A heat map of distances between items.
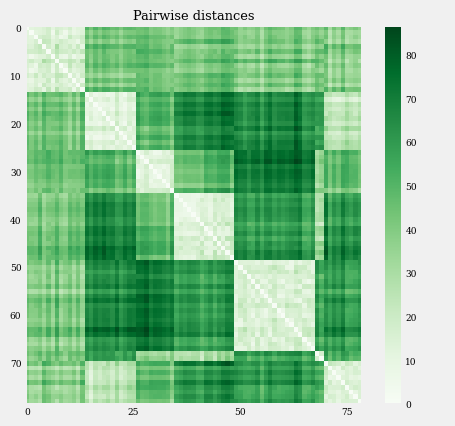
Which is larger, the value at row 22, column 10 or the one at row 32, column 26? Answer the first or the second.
the first
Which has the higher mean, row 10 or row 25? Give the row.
25
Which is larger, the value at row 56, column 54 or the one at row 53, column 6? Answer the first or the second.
the second
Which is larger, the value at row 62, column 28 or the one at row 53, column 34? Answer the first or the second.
the first
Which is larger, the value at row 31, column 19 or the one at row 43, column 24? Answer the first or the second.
the second
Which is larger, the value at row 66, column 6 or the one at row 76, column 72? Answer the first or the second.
the first
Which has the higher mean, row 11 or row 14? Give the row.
14
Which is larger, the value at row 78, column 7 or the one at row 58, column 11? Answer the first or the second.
the second
